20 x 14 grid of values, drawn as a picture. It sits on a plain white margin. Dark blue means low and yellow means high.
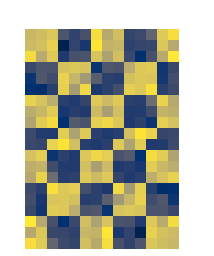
Slope: none. Histogram: two levels. Grain: checkered. Symmetry: a half turn.
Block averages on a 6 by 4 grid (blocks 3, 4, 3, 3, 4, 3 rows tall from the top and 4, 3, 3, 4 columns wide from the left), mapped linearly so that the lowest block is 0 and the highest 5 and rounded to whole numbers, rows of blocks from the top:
5032
0212
2122
2212
2120
2305
